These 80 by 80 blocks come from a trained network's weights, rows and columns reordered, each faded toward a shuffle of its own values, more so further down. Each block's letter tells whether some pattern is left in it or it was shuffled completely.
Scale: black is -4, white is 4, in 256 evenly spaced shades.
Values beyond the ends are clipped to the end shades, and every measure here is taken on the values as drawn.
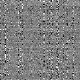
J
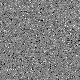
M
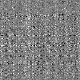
J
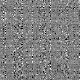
J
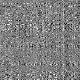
J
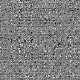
J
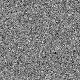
M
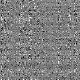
J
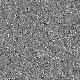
M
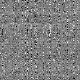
J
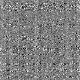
J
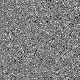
M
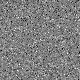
M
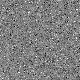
M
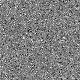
M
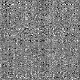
J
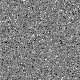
M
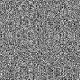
J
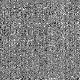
J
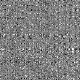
J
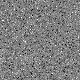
M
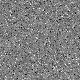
M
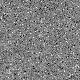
M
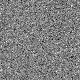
M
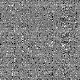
J
